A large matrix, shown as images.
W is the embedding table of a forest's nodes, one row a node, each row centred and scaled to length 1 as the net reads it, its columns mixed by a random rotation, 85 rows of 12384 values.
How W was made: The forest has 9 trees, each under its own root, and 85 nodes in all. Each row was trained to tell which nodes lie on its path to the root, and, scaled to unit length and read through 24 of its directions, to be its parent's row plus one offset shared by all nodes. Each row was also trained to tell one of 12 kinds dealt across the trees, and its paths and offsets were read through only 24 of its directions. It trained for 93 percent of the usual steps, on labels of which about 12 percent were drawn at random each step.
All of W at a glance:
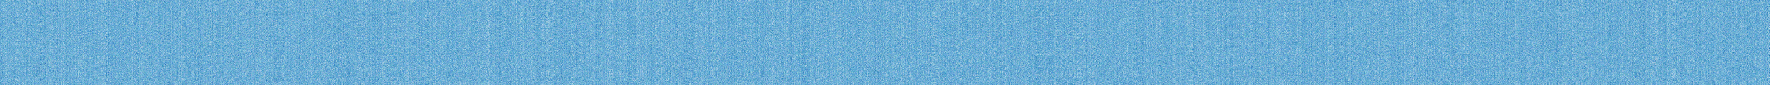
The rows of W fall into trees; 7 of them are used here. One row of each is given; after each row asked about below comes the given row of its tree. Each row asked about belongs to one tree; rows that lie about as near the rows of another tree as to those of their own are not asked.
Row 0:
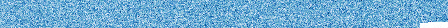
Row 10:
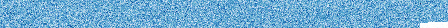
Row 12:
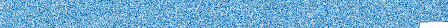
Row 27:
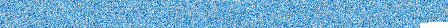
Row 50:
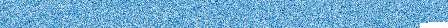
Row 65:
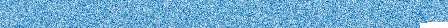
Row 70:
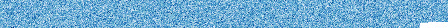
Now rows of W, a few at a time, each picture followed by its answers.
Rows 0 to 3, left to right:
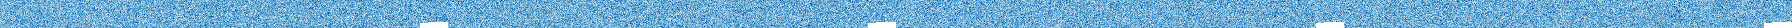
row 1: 0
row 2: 70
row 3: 65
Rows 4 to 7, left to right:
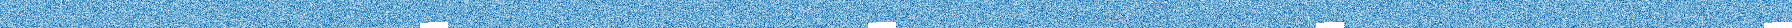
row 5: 70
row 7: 27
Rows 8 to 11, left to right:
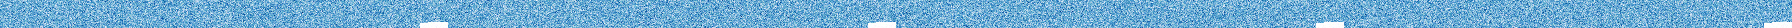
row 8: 70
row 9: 70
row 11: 27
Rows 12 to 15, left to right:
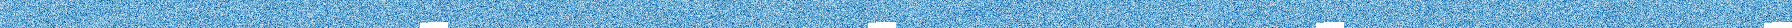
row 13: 12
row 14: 12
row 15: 12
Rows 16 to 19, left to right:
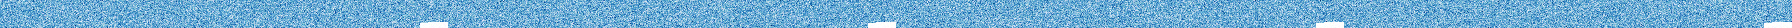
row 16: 70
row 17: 0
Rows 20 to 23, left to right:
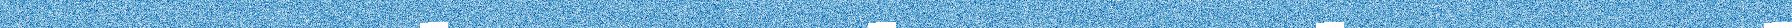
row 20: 0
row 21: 12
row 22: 27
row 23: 0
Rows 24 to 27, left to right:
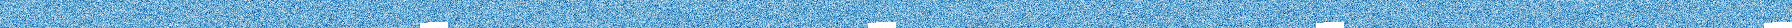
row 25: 10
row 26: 0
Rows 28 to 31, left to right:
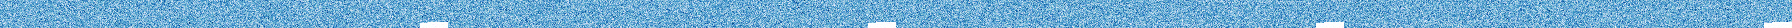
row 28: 12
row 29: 12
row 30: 50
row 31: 27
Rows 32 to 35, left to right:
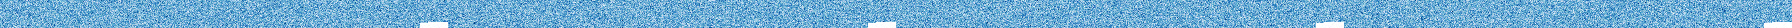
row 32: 12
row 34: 0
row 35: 70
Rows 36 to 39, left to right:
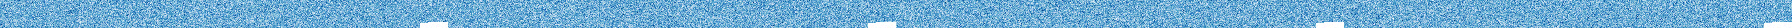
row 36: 27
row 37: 0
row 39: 70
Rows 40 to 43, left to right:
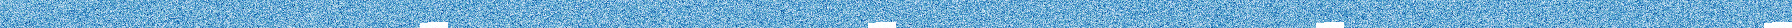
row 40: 12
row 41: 65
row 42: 70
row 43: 70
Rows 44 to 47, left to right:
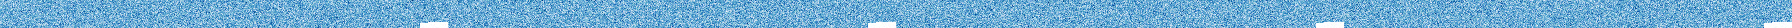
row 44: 12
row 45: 0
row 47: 27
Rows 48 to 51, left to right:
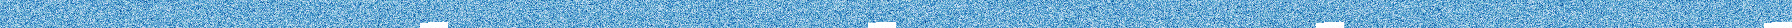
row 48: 50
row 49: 12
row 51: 0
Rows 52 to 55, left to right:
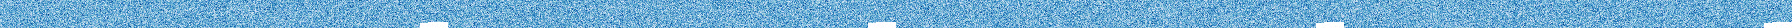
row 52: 12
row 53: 12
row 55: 50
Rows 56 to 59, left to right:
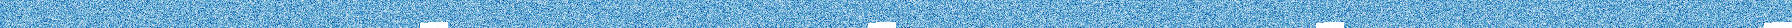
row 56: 27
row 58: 70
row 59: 12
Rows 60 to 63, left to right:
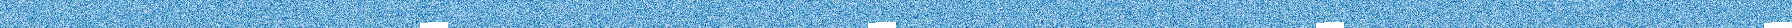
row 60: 70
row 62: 27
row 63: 27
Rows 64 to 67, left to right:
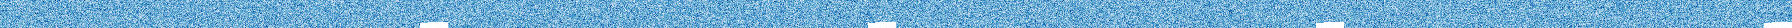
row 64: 12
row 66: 65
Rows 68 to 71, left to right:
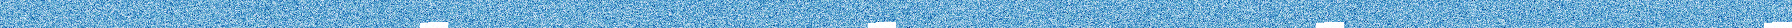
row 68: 70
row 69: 0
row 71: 27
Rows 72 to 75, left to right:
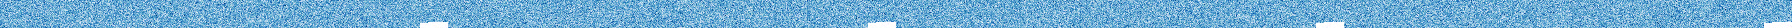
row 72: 27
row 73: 27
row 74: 27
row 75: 65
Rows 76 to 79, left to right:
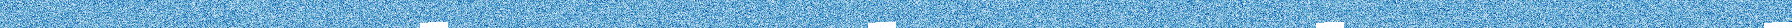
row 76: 27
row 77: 0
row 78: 70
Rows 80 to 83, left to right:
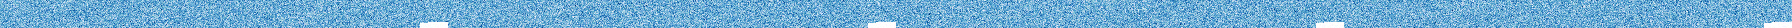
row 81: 0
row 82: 70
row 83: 0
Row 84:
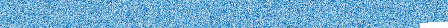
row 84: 0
